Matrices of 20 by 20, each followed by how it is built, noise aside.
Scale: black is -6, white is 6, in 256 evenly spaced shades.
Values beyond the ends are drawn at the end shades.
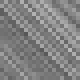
Toeplitz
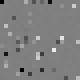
sparse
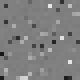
sparse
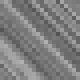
Toeplitz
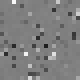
sparse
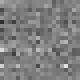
low rank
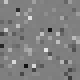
sparse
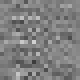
low rank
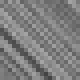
Toeplitz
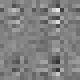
low rank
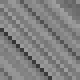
Toeplitz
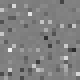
sparse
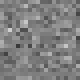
low rank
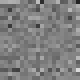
low rank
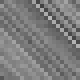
Toeplitz
